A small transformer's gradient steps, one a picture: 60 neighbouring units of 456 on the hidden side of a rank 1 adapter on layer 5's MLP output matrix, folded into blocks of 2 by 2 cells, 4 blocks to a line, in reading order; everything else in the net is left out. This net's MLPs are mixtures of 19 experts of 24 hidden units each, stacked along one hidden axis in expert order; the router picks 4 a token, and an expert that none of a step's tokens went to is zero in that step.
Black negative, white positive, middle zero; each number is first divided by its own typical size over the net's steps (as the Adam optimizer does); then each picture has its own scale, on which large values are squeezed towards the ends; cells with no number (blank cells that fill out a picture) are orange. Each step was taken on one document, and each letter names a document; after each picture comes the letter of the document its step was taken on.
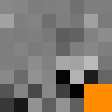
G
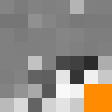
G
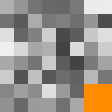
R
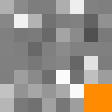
G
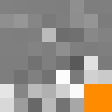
G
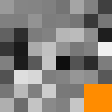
R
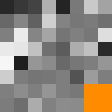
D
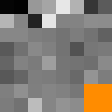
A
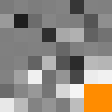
G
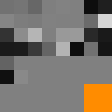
R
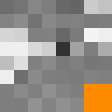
D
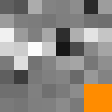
A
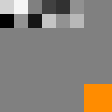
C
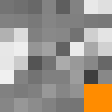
D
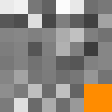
C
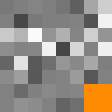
R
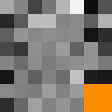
R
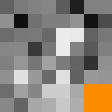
G
